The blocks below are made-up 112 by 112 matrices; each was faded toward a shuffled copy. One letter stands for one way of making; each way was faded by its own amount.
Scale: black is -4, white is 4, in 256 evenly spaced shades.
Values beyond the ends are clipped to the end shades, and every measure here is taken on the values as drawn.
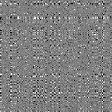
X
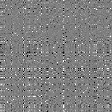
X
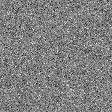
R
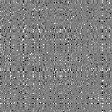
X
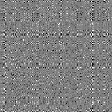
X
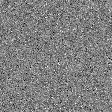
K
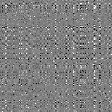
X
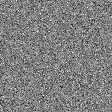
R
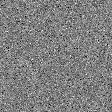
K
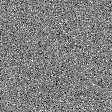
R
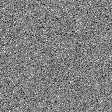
R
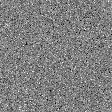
K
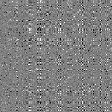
X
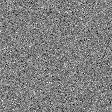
R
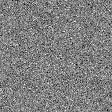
R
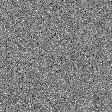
K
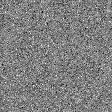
R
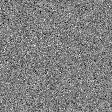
R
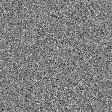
R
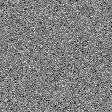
K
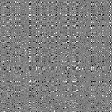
X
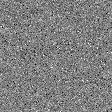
K
